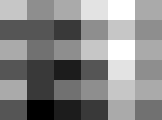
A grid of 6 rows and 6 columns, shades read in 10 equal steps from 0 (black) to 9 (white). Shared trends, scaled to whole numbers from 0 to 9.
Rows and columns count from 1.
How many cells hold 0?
1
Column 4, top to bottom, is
8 5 7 3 5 2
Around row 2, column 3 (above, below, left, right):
6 5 3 5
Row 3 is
6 4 5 7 9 6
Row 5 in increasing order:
2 4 5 6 6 7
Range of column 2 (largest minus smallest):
5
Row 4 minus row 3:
-3 -2 -4 -4 -1 -1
